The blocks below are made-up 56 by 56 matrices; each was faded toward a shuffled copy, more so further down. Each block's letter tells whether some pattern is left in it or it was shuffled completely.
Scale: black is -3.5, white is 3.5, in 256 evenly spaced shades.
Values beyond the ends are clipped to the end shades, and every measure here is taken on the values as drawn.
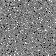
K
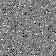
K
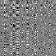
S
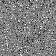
K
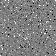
K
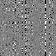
S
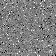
K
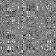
S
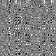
S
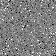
K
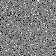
K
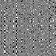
S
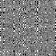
S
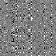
S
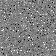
K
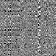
S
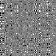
S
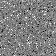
K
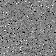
K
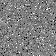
K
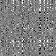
S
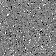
K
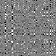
S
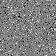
K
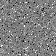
K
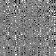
S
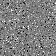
K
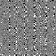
S
